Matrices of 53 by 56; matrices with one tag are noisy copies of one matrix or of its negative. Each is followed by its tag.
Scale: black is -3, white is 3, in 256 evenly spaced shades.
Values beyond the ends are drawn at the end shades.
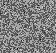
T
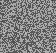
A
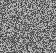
A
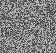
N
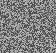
T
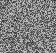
A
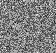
T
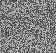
N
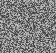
T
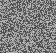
A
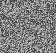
N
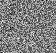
A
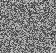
T
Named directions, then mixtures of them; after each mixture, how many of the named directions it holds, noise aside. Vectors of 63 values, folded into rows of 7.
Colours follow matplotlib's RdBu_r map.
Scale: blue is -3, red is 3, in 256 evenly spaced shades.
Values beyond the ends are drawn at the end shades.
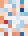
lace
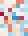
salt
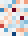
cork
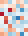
two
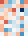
two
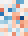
two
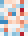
one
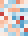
three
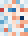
three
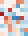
one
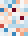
one
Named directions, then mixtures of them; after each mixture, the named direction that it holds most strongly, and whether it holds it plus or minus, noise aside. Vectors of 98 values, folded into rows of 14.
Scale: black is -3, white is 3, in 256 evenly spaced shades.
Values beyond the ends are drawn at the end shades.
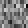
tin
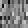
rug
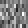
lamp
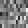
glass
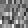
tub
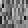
rug, plus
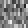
tin, minus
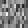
lamp, plus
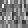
rug, minus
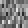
lamp, minus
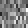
glass, plus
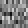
tub, minus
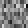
tin, plus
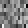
tin, plus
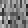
rug, minus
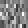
lamp, plus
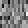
rug, plus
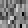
lamp, minus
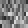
tub, plus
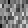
rug, plus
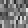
glass, plus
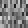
rug, minus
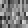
rug, plus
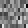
glass, plus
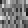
rug, minus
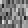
rug, plus
